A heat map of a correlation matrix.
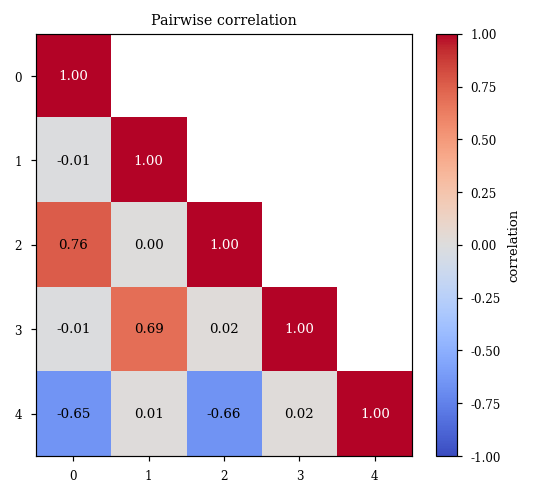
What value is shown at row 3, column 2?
0.02
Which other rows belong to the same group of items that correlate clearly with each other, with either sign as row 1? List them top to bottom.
3
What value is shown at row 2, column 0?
0.76
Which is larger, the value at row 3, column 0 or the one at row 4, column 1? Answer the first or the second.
the second
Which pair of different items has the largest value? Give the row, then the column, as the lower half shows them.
2, 0
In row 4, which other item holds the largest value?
3
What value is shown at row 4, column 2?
-0.66
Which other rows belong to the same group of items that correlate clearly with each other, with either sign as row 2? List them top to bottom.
0, 4
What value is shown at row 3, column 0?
-0.01
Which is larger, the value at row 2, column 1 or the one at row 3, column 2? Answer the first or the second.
the second
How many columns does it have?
5
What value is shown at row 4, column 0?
-0.65
